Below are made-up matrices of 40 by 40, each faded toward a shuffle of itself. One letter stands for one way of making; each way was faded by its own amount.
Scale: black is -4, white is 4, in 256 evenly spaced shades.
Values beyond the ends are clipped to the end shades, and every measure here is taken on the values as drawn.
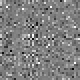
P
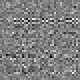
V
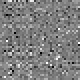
P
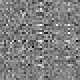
V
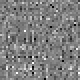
P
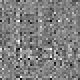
V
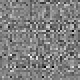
V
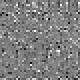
P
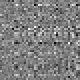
V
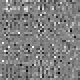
P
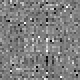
P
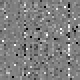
P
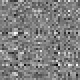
V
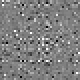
P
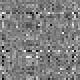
V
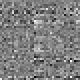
V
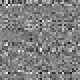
V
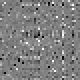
P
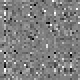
P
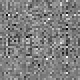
V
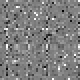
P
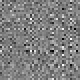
V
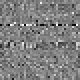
V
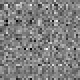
V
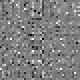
P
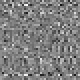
V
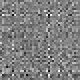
V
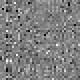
P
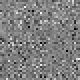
P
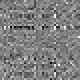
V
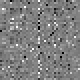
P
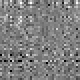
V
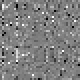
P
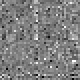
P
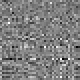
V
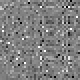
P
